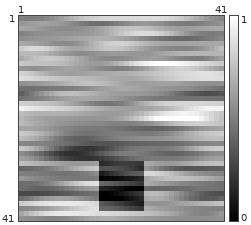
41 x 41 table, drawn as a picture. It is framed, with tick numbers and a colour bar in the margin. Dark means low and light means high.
Ninth with the lowest average: bottom middle. Odd patch: lower, in the bottom middle. Grain: streaks across.
